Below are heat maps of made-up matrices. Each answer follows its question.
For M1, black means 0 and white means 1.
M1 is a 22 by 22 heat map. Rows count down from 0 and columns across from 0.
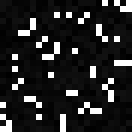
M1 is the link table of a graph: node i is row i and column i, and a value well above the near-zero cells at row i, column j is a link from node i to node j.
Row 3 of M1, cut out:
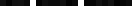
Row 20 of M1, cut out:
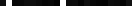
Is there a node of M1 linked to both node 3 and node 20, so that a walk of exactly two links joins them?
no
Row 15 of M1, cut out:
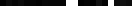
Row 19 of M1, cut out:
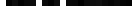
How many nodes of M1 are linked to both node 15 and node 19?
0
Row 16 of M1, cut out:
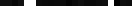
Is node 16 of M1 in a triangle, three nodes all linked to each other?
yes
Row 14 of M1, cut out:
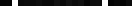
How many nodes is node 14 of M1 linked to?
2
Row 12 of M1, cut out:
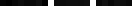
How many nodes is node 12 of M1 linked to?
2
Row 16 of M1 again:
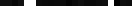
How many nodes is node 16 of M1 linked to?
3
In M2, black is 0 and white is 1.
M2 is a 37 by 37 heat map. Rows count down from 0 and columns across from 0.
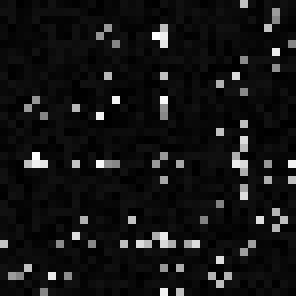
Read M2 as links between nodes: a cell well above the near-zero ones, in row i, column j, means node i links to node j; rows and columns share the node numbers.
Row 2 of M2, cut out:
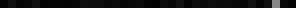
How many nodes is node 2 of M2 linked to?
1
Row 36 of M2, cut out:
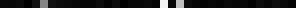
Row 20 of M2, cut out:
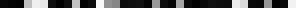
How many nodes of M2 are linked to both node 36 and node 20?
2
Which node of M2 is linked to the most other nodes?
node 20
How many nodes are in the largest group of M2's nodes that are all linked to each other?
3
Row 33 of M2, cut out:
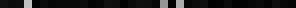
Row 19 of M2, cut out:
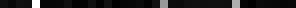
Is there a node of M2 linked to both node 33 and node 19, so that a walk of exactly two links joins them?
yes
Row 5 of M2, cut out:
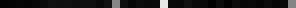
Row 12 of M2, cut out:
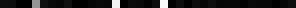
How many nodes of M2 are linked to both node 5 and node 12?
2
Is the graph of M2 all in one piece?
no
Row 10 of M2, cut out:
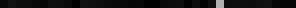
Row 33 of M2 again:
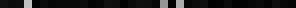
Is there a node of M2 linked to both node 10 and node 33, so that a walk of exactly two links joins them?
no
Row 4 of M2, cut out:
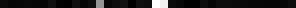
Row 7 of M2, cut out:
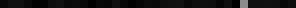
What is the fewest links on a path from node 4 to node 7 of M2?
3
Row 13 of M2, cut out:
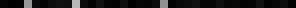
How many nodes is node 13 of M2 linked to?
3
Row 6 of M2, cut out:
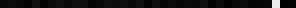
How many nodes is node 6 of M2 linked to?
1
